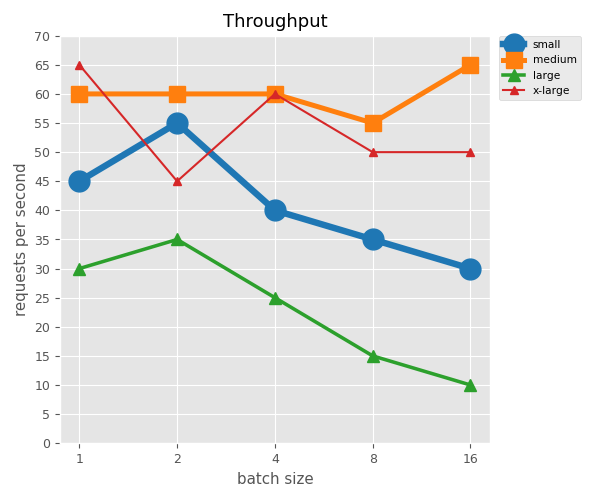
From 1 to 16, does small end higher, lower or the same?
lower
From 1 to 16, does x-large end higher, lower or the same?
lower
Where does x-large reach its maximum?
1
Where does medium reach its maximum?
16
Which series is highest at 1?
x-large
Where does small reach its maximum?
2
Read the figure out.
Title: Throughput
x-axis: batch size, ticks 1 2 4 8 16
y-axis: requests per second, ticks 0 5 10 15 20 25 30 35 40 45 50 55 60 65 70
Legend: small, medium, large, x-large
Values:
small: 45 55 40 35 30
medium: 60 60 60 55 65
large: 30 35 25 15 10
x-large: 65 45 60 50 50
